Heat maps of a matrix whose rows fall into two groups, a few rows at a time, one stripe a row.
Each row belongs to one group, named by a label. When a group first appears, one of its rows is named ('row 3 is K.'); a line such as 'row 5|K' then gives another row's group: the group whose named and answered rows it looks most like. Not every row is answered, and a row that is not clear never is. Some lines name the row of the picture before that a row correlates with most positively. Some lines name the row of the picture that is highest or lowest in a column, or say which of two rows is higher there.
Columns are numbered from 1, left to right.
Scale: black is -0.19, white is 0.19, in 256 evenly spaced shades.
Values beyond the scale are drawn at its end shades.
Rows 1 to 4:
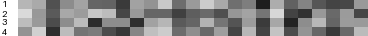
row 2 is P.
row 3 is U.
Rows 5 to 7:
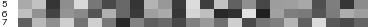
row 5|U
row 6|U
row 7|P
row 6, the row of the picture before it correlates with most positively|3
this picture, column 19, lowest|7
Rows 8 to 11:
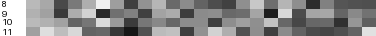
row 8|P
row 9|U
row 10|P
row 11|U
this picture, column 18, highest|10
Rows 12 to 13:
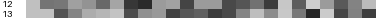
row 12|U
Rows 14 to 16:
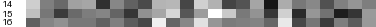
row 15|U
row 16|U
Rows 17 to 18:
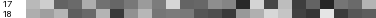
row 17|U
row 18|P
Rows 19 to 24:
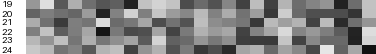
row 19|U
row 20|U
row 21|P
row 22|U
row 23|U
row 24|P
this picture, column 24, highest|24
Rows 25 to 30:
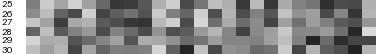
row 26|U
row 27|U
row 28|U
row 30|U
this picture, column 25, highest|28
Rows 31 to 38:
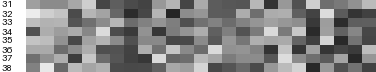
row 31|U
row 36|U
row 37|U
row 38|P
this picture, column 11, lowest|32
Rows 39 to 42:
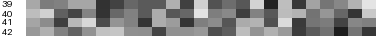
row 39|U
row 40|U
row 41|U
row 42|P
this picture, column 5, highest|41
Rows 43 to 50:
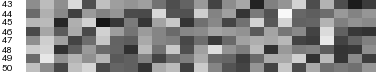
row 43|P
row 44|U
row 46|P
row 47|P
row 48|U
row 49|P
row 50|U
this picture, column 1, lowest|46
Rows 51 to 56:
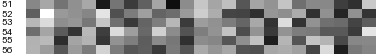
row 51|U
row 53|U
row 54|U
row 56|P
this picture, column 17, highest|55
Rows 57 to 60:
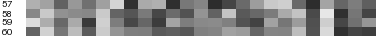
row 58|P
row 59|P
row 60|P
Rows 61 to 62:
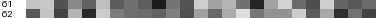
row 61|P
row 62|P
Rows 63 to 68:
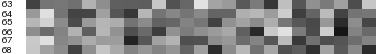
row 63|U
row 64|P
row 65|P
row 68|P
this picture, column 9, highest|64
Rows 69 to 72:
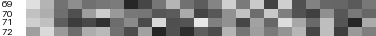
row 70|P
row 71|U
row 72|P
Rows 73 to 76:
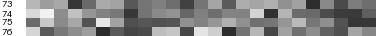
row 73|P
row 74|U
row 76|U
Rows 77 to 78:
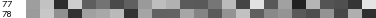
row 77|U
